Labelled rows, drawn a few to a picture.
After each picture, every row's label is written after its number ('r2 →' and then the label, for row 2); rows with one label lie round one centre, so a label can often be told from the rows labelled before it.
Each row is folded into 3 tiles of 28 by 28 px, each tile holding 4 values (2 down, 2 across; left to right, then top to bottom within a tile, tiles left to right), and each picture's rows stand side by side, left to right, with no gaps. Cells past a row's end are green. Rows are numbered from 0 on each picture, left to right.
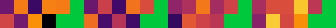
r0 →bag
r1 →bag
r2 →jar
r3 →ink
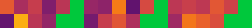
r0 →jar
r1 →jar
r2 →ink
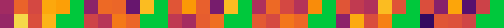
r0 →ink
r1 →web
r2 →web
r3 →web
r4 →ink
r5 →jar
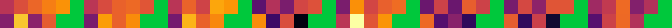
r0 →ink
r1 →ink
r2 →ink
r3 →bag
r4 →ink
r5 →bag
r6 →bag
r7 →jar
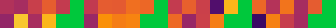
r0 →ink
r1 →ink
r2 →web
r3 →jar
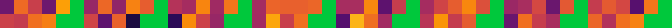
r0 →web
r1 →bag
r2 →jar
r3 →ink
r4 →jar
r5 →ink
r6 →jar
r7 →web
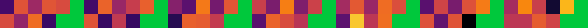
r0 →bag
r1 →bag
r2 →jar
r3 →jar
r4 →ink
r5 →bag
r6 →web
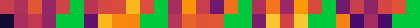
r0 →jar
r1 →ink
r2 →web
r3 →ink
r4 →bag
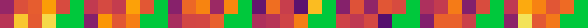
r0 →ink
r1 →ink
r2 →web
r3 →web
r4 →bag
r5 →jar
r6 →ink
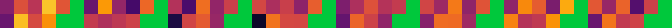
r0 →ink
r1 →web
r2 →jar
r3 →jar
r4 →jar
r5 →jar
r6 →web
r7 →jar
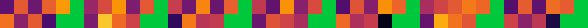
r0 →bag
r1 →jar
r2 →jar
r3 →jar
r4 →bag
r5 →ink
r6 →bag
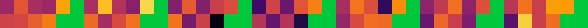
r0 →web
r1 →web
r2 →bag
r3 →bag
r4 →web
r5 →jar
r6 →ink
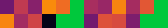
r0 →bag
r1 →jar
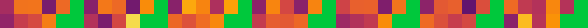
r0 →web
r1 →web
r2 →web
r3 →web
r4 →web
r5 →web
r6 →ink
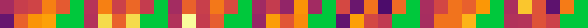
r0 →ink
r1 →ink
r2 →ink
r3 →ink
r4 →jar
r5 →ink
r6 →web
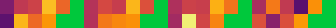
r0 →ink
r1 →ink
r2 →ink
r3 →web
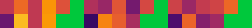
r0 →ink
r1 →jar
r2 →jar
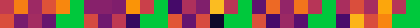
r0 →bag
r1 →bag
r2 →bag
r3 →bag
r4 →ink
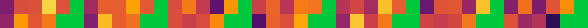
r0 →ink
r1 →ink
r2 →web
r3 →ink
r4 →ink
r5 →web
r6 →bag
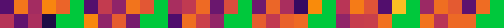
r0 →bag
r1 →bag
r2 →jar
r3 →web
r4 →web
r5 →web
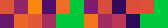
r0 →jar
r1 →bag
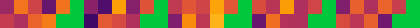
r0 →web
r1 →jar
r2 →ink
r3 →jar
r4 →bag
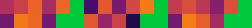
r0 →jar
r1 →bag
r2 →jar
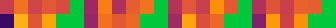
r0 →ink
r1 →ink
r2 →ink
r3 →ink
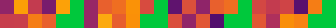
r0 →web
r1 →ink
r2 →bag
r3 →web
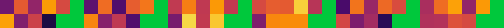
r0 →bag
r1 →bag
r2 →ink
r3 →ink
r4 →bag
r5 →web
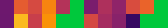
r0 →ink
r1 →bag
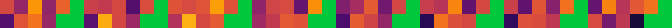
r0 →jar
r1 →jar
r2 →ink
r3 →web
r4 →jar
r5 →jar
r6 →jar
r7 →bag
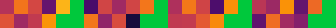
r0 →web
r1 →bag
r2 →web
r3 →jar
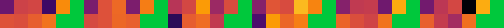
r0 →web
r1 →web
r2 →jar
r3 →ink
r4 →web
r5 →web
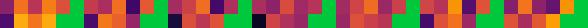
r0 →ink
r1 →jar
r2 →jar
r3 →jar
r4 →jar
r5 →jar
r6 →web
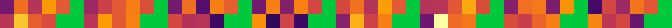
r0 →ink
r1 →ink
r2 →bag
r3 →bag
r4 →ink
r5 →ink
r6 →web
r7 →bag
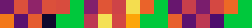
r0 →bag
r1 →ink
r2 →bag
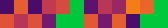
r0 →bag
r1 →bag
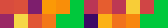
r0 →ink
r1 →ink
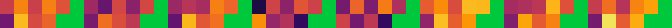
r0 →ink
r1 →jar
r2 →ink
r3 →bag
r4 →bag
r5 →ink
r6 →ink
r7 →ink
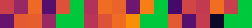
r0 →jar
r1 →web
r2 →bag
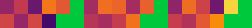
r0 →bag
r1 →web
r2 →web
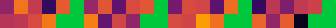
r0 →web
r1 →bag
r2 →web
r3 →bag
